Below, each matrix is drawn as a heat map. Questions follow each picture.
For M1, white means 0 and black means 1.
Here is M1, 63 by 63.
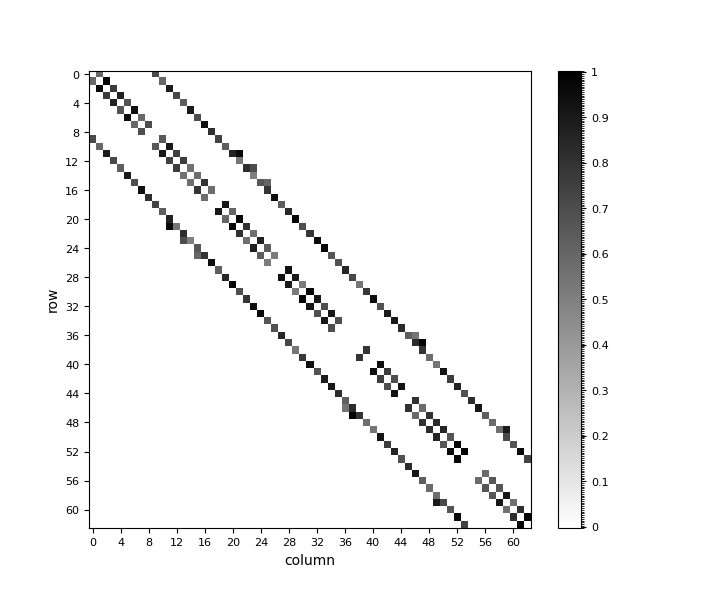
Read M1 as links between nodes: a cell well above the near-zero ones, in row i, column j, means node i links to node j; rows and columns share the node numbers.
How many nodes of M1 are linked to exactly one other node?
1
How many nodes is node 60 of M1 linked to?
3
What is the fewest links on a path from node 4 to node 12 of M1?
2
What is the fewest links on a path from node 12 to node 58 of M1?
6
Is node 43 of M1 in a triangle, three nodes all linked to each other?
no
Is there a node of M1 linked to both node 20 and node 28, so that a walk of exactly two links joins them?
yes
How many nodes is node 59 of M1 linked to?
4
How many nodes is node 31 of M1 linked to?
4
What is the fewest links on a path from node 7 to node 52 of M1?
5
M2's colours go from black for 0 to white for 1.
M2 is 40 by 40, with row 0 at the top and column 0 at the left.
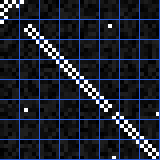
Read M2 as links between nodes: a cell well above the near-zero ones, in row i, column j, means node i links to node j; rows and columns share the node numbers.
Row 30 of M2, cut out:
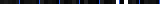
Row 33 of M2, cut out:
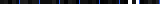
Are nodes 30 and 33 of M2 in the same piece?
yes
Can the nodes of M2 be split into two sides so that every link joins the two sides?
yes
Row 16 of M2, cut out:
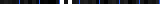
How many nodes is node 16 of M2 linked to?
2
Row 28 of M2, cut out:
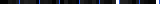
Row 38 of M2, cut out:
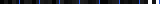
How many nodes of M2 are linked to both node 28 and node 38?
1
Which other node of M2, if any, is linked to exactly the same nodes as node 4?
node 2
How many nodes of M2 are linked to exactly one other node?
4
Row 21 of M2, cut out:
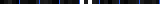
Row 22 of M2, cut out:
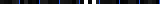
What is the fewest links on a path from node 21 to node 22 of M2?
1
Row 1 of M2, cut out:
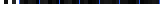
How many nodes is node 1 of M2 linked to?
3
